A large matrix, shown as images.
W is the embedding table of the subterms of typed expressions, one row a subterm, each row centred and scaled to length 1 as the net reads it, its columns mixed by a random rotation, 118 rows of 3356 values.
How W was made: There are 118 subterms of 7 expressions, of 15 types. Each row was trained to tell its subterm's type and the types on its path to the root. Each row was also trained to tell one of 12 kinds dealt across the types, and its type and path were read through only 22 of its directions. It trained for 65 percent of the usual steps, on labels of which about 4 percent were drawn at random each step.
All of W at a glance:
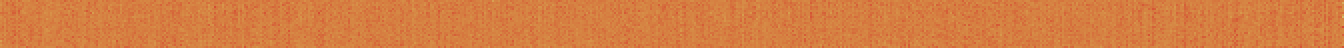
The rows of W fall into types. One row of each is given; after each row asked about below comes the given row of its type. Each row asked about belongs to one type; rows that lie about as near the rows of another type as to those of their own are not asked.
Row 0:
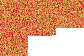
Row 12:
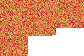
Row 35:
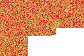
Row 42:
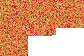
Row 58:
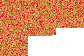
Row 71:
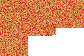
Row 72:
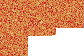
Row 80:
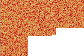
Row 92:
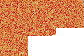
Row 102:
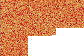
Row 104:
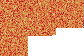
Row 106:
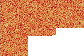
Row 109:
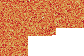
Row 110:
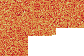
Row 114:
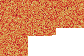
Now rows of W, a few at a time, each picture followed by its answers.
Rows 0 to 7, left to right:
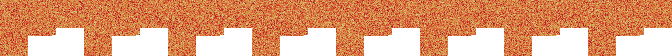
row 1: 102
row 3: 72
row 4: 104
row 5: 35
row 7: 35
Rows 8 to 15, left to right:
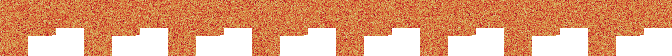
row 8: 71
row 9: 92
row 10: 72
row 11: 35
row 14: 72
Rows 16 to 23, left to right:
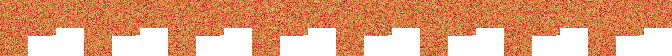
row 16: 0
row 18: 104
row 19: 114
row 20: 0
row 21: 114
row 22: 12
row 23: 114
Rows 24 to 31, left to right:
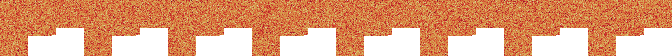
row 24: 58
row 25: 72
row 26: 35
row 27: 92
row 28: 92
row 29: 109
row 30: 109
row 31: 109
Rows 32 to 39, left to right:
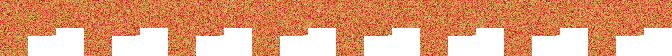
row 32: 109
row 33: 58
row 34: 109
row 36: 106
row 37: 72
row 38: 58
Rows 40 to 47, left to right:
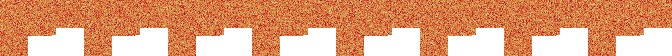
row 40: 80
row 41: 92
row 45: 71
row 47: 102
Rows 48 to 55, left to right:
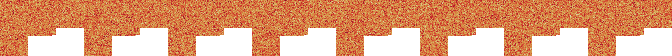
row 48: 12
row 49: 114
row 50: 35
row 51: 42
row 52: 110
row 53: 102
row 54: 12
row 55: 114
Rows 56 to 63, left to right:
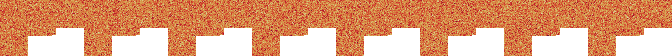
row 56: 72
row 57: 109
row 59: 102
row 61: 58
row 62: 80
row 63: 35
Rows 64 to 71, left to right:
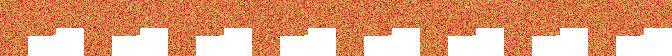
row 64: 104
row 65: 12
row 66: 0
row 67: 0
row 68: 80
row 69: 109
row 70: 102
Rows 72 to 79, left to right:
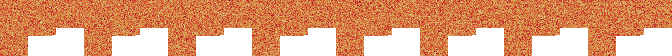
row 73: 35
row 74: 106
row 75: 0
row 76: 58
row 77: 71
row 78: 102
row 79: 42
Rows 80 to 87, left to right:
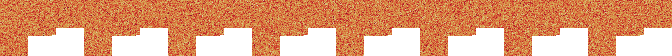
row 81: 71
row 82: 104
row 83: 92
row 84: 114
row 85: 12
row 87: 109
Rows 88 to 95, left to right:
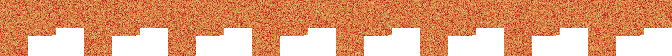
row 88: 58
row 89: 12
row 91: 42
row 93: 114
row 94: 110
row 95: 58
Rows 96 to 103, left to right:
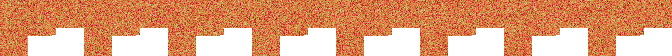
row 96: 102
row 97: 71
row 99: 58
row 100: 12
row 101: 114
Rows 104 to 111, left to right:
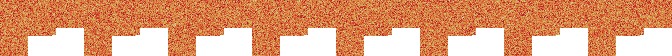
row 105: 110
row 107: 0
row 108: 35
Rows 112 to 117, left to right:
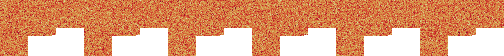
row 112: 92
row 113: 104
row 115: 42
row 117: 71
